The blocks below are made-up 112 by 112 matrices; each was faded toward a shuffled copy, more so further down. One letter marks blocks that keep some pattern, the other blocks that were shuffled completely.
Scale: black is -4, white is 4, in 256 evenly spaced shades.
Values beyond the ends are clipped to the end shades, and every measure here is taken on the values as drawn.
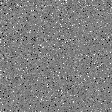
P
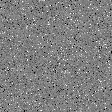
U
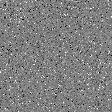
P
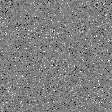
P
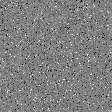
U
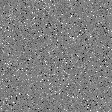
U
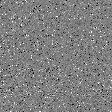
P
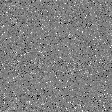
P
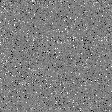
P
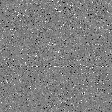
P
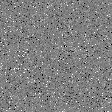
P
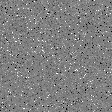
U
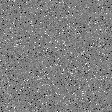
U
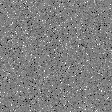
U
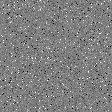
U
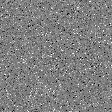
U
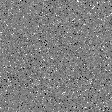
P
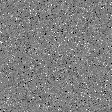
U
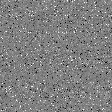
P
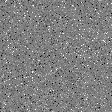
U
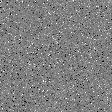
U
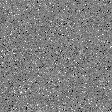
P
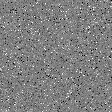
U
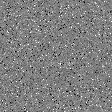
U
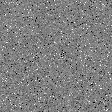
U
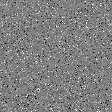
P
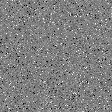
P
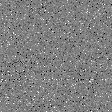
P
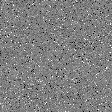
P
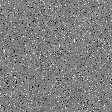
U
